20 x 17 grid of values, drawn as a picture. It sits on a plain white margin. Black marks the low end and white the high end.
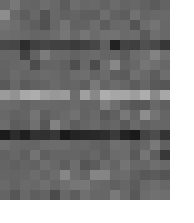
The distribution is heavy-tailed on both sides. There is no overall slope. Values change most from cell to cell in the middle right. Rows 5, 10 and 14 stand out from the rest.
